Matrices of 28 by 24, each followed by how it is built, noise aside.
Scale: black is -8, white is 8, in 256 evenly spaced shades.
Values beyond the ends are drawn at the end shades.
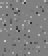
sparse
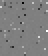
sparse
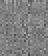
low rank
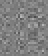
low rank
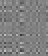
low rank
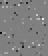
sparse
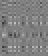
low rank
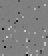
sparse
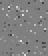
sparse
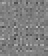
low rank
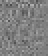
low rank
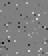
sparse
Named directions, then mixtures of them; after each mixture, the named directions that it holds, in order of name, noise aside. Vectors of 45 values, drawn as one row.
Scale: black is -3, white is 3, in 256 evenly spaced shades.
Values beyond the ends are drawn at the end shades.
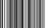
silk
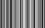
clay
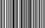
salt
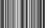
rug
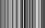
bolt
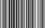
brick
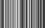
rug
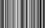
rug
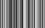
brick, clay, silk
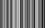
bolt, clay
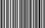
brick, salt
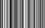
clay, silk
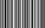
bolt, salt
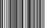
silk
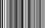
silk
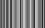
clay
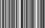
bolt, brick, rug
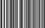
clay, salt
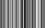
bolt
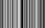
bolt, rug, silk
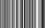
bolt, brick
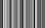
clay, rug, silk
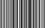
salt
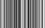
rug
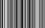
bolt, silk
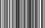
bolt, clay, rug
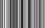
salt, silk
